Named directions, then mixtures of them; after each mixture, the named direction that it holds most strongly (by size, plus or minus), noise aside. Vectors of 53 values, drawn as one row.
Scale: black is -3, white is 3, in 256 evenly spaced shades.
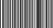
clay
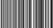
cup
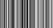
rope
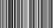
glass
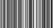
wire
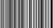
cup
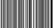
cup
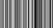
rope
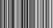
rope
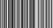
rope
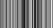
wire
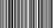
glass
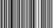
clay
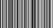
cup
